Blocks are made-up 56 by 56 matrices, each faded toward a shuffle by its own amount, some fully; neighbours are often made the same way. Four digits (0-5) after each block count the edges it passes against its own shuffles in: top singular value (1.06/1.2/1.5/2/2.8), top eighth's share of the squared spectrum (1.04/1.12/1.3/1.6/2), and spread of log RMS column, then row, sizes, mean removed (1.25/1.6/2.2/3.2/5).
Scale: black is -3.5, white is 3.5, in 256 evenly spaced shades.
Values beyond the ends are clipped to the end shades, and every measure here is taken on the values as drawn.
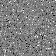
0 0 0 0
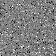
1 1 0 0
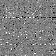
3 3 0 2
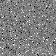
1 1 1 0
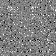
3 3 1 1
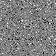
2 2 0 1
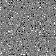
3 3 2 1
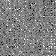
3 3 2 1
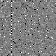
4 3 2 0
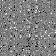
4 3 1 1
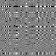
5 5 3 3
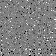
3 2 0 0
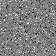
1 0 0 0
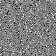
1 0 0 0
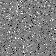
0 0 0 0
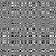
5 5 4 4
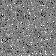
3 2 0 0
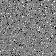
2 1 0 0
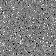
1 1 0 0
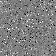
1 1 0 0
